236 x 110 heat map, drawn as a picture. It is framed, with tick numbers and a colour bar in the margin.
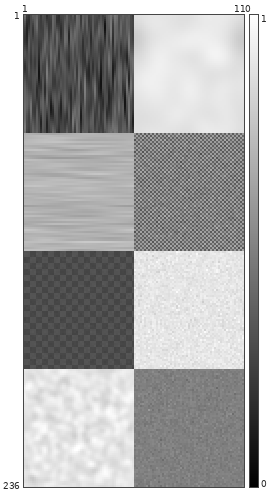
It is made of 4 by 2 panels. Panel 1,1: low, streaked downward. Panel 1,2: very high, smooth, faint in contrast. Panel 2,1: high, streaked across, faint in contrast. Panel 2,2: middling, checkered, strong in contrast. Panel 3,1: low, checkered, faint in contrast. Panel 3,2: very high, fine-grained, faint in contrast. Panel 4,1: very high, blotchy, faint in contrast. Panel 4,2: middling, fine-grained, faint in contrast.
